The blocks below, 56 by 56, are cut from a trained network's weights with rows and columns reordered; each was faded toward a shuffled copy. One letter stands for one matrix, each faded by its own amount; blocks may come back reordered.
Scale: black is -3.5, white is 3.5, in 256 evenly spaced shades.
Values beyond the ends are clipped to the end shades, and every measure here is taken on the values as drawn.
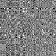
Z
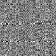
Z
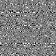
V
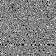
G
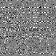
V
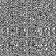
Z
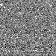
G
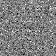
G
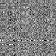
Z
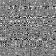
V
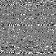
V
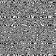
V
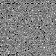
G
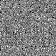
G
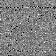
G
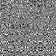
V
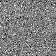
G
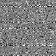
V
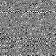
V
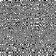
V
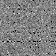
G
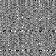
Z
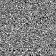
G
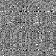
Z
